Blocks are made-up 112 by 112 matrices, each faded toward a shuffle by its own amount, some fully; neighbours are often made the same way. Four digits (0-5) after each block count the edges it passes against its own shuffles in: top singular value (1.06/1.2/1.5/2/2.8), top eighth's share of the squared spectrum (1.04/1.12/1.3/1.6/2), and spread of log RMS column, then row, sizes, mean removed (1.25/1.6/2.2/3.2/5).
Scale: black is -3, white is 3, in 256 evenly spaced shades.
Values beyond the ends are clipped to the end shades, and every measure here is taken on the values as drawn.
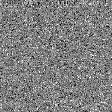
3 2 1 1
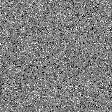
0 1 0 2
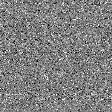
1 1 0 3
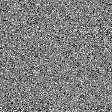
0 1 0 3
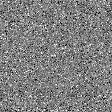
0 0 0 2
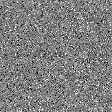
3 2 1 0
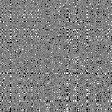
5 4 3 3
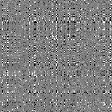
5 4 4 3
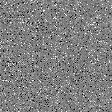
3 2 1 1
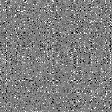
4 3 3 2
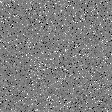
0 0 0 0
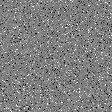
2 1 0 0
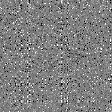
4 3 2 2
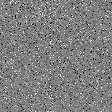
3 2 1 0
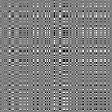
5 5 5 5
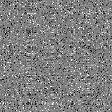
4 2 1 1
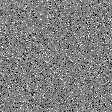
2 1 0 0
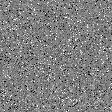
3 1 0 0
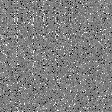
4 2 1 1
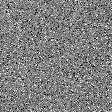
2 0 0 0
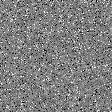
2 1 0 0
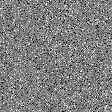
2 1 0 0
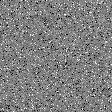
0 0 0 0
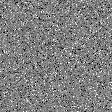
0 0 0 0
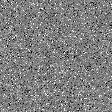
0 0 0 1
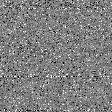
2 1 0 2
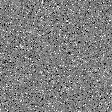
0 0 0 0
